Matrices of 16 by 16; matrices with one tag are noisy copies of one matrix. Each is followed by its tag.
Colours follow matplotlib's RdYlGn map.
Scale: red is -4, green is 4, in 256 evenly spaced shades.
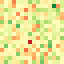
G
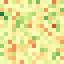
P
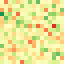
P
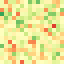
P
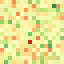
G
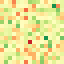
G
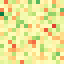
P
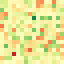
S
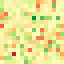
S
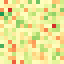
P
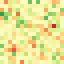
P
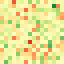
G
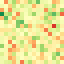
P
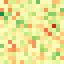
P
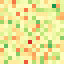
G
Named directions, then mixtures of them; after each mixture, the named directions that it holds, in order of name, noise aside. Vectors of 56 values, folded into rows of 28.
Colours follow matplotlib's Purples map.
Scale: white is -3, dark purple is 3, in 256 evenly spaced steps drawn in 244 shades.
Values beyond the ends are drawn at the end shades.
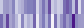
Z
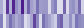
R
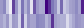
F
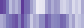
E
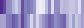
E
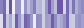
R, Z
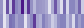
R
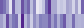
E, F, Z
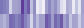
E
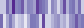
E, R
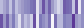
Z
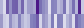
E, R, Z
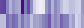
E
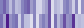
E, Z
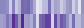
E, Z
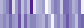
F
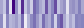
F, R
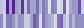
R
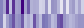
E, R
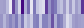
E, F, R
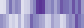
E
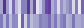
E, F, Z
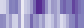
E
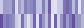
Z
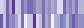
R, Z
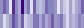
E, F, R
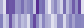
E, F, R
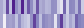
R
